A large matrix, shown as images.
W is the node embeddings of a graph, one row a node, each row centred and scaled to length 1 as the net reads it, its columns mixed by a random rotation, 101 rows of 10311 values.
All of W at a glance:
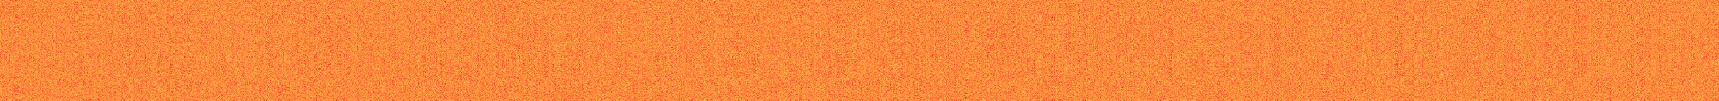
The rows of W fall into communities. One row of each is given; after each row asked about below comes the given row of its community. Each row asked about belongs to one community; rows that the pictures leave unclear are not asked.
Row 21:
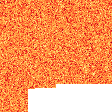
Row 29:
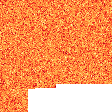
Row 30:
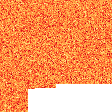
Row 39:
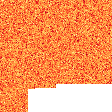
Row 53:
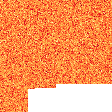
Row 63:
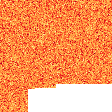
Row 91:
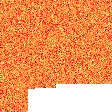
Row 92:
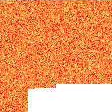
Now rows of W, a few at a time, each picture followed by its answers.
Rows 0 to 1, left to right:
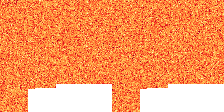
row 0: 29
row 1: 91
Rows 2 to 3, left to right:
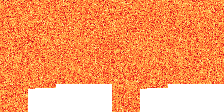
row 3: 30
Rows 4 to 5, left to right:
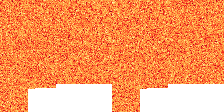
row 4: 63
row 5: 53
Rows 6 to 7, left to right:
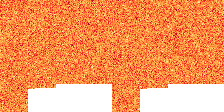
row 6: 21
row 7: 29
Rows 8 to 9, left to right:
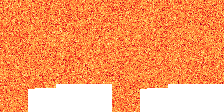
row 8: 91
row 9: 21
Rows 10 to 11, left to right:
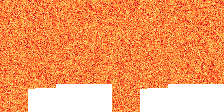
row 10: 63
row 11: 21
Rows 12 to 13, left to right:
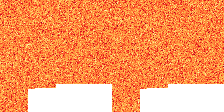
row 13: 21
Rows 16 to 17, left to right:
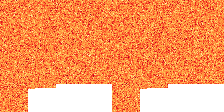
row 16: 92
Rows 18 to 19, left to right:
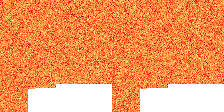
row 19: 92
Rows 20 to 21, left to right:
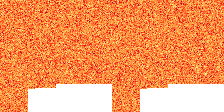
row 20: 39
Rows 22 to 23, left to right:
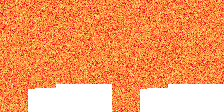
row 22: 21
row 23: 39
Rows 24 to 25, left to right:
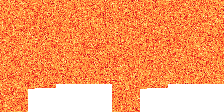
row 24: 30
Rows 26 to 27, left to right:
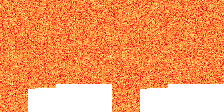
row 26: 63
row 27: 21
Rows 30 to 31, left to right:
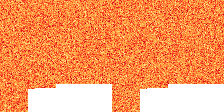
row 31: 63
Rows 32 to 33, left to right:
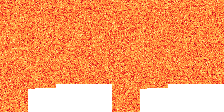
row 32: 21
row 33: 30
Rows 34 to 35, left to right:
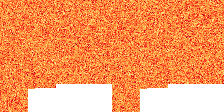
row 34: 29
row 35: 39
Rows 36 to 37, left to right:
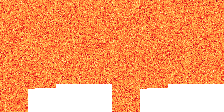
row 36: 30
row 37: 53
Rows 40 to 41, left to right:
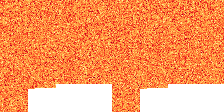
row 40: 21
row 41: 92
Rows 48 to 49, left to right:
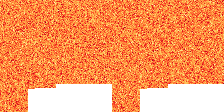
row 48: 30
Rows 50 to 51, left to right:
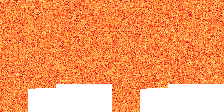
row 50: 39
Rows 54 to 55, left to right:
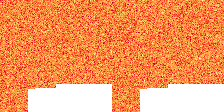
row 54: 29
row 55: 39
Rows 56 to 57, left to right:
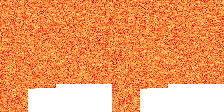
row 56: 29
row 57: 29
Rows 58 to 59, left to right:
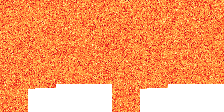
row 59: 92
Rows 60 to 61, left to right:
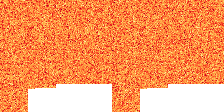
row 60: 63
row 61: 29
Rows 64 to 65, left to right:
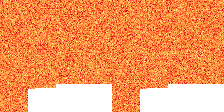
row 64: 92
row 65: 92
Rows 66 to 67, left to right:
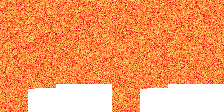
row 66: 39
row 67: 39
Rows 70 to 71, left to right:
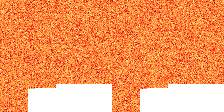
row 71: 92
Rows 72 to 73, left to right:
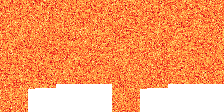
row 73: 39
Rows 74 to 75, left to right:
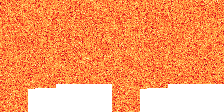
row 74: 63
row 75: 30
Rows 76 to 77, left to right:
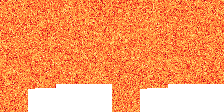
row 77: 21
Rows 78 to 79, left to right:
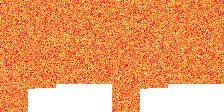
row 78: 91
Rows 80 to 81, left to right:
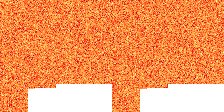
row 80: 30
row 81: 29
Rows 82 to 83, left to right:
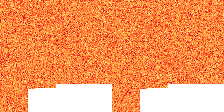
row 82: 29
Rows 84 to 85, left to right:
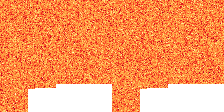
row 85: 91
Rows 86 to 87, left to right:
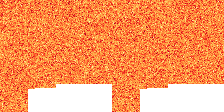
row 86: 21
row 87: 53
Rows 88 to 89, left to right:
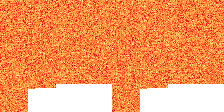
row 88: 91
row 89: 91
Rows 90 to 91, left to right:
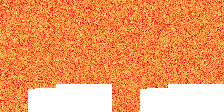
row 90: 21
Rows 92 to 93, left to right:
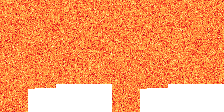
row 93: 30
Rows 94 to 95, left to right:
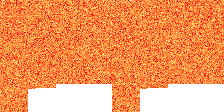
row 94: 39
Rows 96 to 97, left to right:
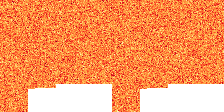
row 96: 63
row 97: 30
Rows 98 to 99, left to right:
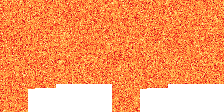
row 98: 91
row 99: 29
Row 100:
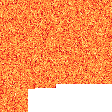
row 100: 29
